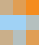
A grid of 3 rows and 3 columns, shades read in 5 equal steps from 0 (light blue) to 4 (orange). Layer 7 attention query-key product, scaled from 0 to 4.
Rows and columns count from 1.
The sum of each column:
4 4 8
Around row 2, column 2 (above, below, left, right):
3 1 0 1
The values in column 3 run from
1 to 4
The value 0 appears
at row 2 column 1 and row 2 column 2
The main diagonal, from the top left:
2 0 3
